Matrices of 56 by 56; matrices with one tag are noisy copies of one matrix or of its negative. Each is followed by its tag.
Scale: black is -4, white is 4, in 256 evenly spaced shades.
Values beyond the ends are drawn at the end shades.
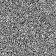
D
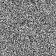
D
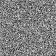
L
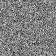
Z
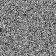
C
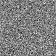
L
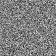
L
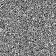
C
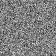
Z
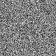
D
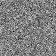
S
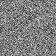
S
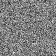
Z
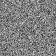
D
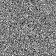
D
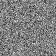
Z
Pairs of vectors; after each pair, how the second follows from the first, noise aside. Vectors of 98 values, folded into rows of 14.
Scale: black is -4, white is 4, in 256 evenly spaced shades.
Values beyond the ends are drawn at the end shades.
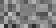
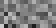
copied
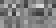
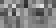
copied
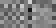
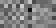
copied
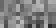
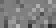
partly zeroed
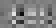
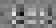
copied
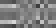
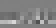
partly zeroed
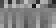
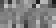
copied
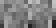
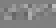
partly zeroed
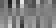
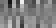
copied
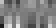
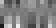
copied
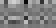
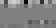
partly zeroed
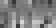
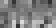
copied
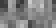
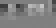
partly zeroed
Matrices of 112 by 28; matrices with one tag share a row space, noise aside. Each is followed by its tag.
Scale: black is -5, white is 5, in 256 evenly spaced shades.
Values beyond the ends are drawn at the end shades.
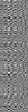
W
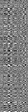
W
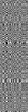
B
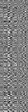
W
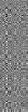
B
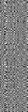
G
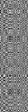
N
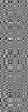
N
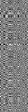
N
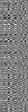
W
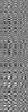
W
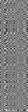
G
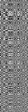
N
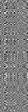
G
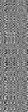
G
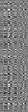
W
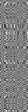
G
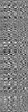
W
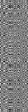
N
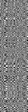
G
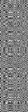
N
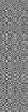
B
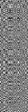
N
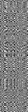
G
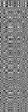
N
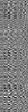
W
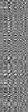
W
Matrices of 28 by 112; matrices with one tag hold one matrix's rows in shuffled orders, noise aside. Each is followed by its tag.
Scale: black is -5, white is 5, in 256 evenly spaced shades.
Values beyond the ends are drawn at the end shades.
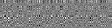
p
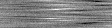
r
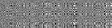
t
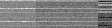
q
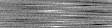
r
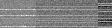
q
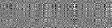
t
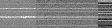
q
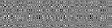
p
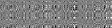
t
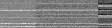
q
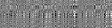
t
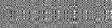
t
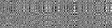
t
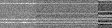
q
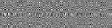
p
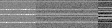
q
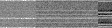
q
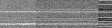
q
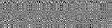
p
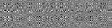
p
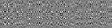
p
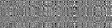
t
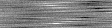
r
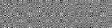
p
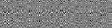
p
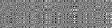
t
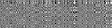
t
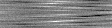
r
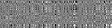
t
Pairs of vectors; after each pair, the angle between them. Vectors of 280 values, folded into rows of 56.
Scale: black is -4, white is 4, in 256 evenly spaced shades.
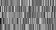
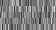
partly opposed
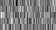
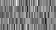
partly opposed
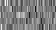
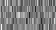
nearly parallel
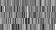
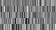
nearly parallel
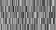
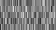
nearly opposite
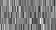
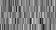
nearly opposite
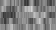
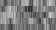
nearly opposite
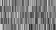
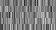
partly opposed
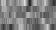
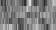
nearly opposite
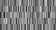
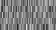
partly aligned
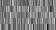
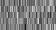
orthogonal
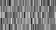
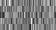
nearly opposite
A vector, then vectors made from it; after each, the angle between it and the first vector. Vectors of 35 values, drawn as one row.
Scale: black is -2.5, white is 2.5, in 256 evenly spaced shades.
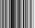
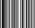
orthogonal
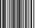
partly aligned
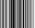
nearly parallel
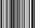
orthogonal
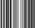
partly opposed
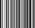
orthogonal
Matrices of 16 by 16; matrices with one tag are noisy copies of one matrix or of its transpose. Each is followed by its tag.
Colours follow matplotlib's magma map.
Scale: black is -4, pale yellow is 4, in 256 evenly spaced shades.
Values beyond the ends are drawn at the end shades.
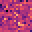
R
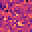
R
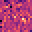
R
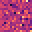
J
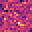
R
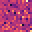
J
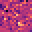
R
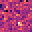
R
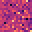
J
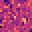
R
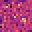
R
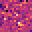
R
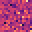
J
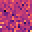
J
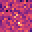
R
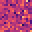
J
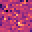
R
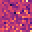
J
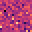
J
